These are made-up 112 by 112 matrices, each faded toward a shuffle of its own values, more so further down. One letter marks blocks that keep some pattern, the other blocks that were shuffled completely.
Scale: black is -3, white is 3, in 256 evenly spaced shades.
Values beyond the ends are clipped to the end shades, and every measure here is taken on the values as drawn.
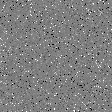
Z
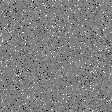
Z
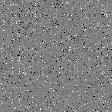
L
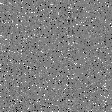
L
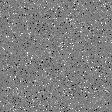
Z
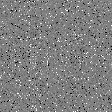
L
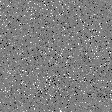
Z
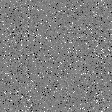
L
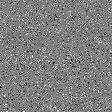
Z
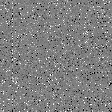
L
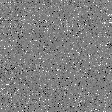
L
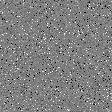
Z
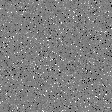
Z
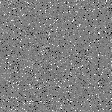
L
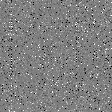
L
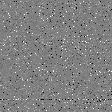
L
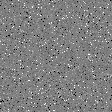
Z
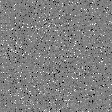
L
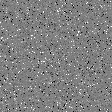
Z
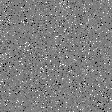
L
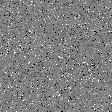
Z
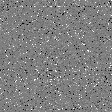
L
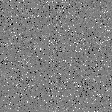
L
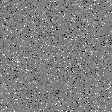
L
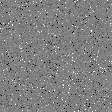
Z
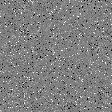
L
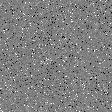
Z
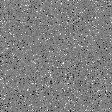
L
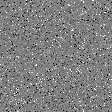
Z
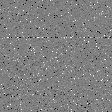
L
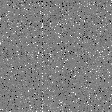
L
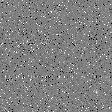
L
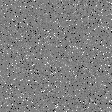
Z
